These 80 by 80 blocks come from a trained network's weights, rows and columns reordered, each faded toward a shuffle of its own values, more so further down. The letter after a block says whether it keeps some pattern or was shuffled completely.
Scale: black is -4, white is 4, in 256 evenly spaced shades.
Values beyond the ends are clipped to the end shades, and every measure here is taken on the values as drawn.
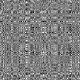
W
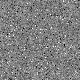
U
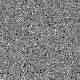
U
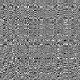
W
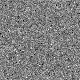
U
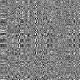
W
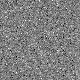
U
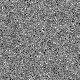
U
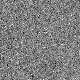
U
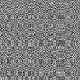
W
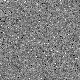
U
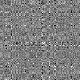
W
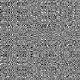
W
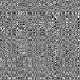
W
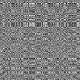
W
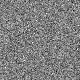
U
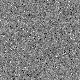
U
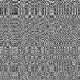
W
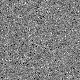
U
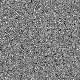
U
